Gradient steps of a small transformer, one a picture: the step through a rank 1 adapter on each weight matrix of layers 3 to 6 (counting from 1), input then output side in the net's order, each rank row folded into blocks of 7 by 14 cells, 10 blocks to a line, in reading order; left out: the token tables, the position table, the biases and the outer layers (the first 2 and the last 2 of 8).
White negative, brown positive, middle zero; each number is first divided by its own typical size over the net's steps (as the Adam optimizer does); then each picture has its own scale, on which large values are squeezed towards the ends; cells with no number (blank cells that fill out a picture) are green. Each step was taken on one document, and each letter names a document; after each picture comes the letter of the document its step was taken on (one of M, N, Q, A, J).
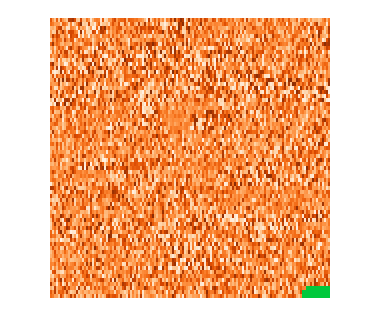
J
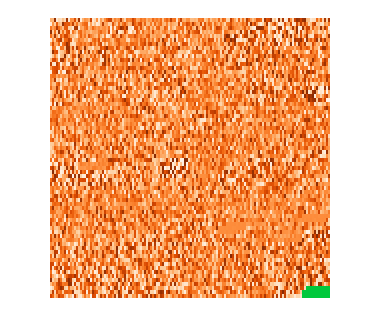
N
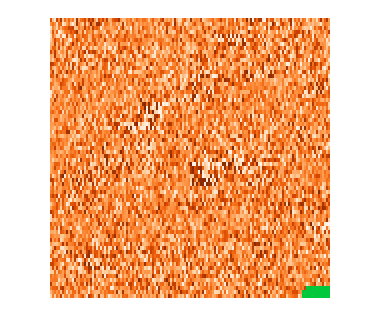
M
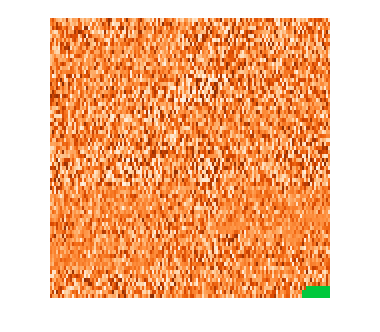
N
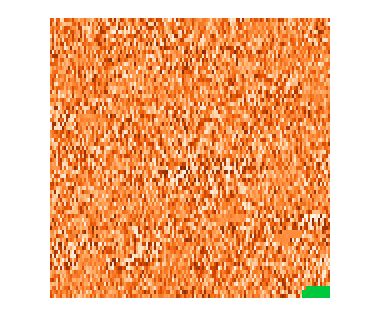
N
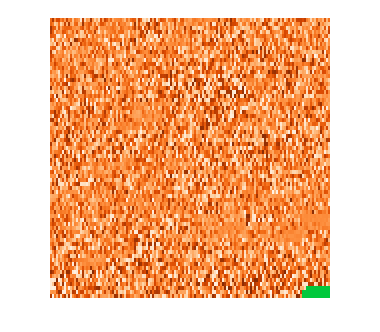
N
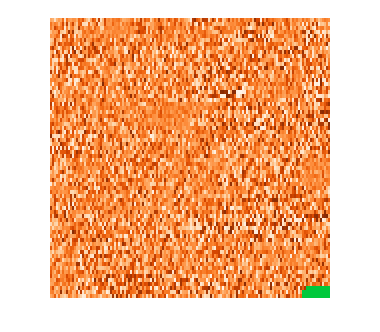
J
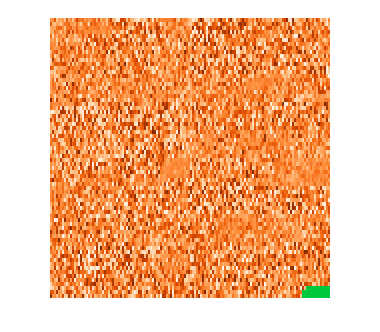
M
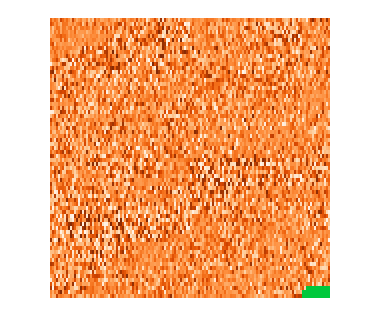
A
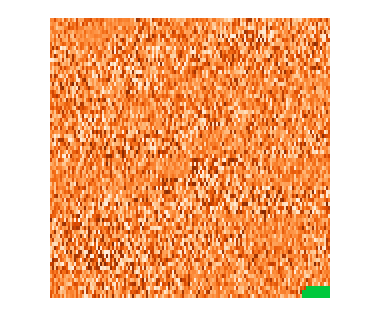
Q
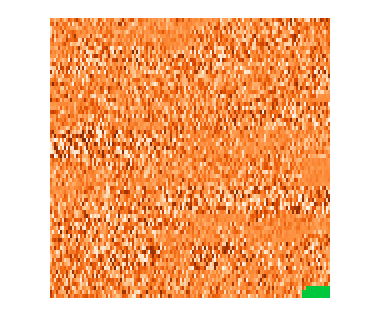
M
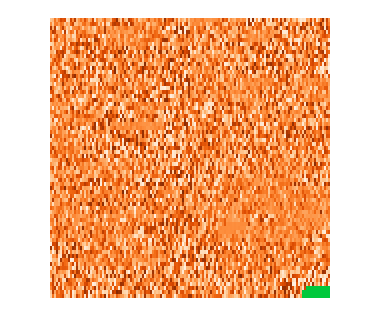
N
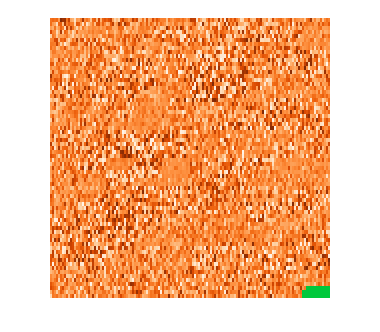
M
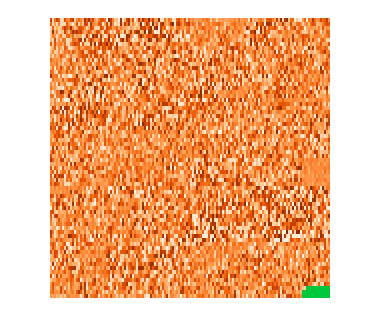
J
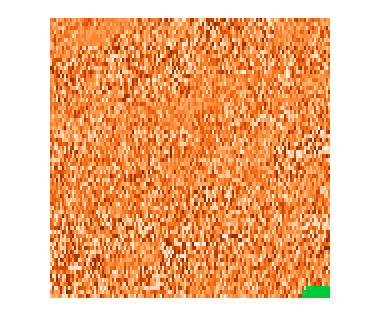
J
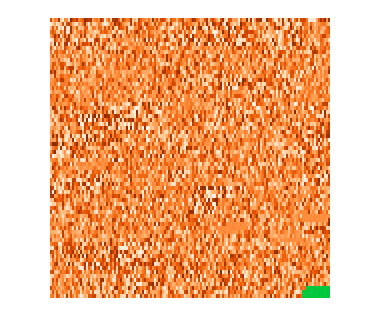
N
